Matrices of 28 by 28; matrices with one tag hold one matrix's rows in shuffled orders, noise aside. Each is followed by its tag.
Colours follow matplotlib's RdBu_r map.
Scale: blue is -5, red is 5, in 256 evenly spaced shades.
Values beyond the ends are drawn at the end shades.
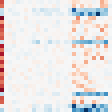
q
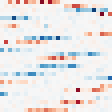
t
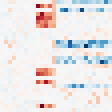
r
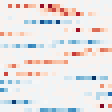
t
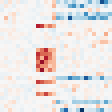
r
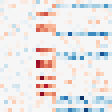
r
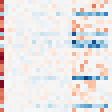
q
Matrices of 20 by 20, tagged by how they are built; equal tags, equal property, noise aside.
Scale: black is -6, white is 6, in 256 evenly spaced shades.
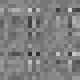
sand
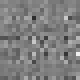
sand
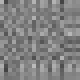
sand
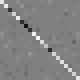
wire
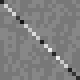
wire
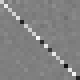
wire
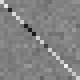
wire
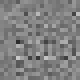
sand
